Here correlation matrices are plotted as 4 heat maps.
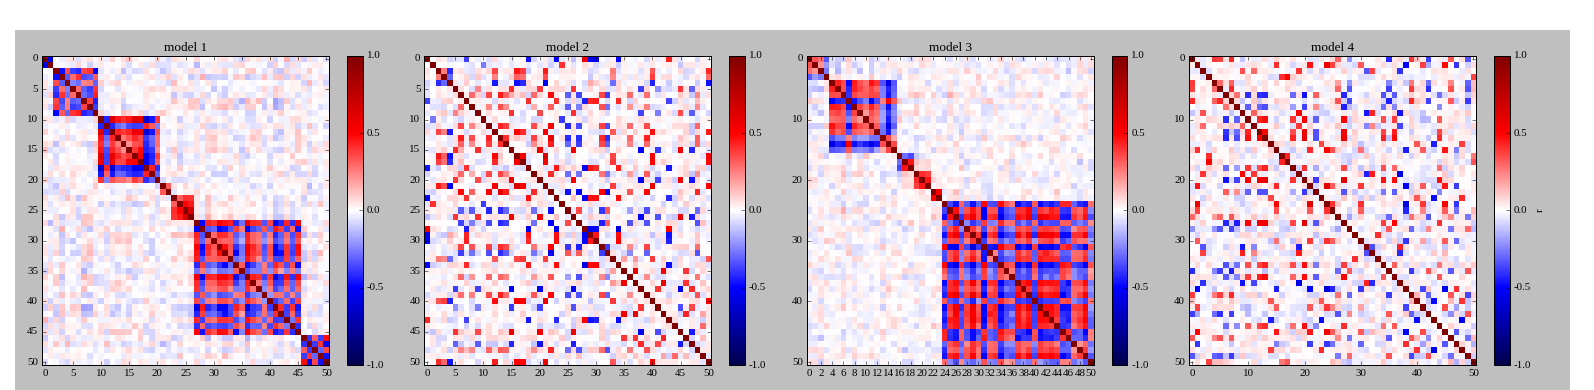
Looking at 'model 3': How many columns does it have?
51
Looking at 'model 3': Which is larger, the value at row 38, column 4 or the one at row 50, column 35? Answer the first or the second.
the second
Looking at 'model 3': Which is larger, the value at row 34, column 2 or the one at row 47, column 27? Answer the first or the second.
the first
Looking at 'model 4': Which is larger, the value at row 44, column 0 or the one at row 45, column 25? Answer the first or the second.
the second
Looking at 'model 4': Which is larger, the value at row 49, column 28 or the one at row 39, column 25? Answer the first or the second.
the first
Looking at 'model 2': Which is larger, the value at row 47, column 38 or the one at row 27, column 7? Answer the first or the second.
the first
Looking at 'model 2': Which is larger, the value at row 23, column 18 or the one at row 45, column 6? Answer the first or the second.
the first
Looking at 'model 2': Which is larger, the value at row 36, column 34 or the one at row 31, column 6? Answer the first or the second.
the second
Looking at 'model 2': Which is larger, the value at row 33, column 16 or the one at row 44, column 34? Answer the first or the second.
the first
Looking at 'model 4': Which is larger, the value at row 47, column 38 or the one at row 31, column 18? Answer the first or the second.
the first
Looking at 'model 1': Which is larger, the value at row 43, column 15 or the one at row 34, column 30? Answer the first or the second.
the first
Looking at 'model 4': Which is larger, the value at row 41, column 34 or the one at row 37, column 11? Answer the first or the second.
the first
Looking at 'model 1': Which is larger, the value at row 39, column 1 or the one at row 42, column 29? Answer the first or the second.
the first
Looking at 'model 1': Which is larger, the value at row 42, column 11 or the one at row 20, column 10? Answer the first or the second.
the second
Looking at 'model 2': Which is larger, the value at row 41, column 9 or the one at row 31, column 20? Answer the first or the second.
the second
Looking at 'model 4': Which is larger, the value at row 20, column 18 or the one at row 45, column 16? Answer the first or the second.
the first
